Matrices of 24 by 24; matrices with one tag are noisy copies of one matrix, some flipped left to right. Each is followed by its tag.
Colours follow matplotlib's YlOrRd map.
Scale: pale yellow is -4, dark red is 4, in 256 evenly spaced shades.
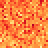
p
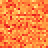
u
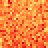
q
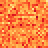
u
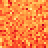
q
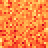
q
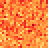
p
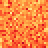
q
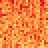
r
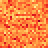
u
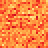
u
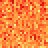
r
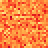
u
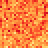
p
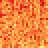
r
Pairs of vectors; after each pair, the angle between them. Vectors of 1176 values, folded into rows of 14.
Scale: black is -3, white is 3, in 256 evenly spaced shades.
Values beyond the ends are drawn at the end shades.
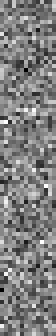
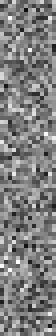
partly aligned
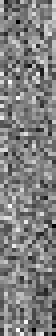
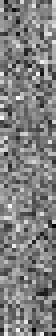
nearly parallel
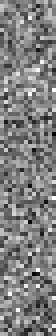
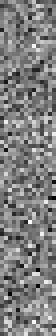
nearly opposite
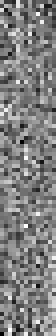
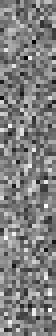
orthogonal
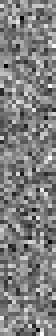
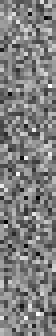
partly aligned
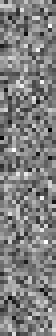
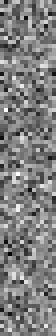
partly aligned
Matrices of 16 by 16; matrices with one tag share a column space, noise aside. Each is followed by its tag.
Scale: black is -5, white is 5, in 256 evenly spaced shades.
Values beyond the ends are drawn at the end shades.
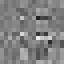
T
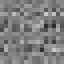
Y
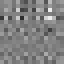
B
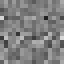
T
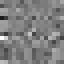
T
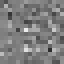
Y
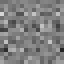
Y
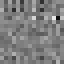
B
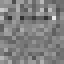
B
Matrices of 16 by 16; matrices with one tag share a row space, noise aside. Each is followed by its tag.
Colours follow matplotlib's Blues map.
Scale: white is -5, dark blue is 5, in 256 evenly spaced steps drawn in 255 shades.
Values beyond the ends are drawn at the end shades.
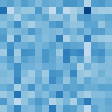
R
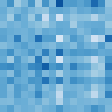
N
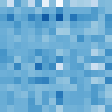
N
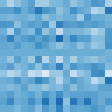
N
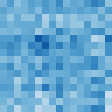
N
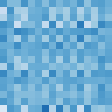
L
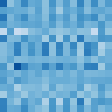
L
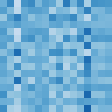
R
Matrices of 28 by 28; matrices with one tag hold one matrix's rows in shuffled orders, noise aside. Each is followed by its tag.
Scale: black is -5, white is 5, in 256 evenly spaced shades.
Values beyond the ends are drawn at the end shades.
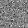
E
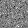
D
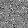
E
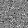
E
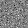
D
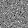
D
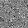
E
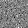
D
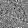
D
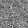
E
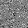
E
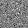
D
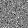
D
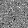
E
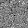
E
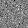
D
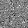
E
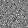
D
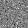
D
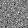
D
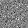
D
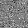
E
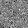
E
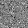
E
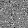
E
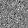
D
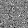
E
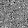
E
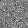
D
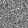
D
